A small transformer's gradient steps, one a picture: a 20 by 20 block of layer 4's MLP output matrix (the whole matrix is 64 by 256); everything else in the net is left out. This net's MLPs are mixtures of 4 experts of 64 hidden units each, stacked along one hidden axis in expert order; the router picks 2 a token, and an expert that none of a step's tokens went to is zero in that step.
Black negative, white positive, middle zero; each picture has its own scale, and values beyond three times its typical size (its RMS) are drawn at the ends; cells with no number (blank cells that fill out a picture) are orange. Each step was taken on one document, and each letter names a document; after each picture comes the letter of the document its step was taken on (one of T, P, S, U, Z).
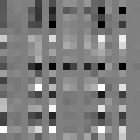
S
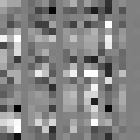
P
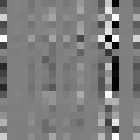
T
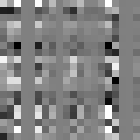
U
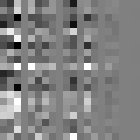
U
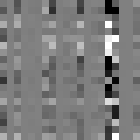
T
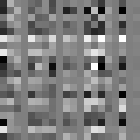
S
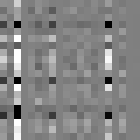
P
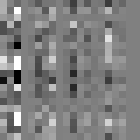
P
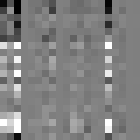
P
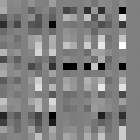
S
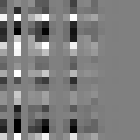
U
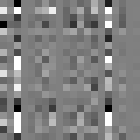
P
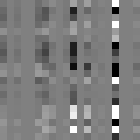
U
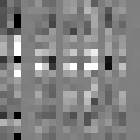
P
